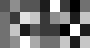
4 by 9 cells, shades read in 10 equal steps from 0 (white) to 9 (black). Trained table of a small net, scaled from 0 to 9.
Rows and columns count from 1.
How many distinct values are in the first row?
7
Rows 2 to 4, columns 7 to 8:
3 8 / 9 0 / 2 8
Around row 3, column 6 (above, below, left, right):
4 5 7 9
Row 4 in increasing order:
0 2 2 3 4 5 5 5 8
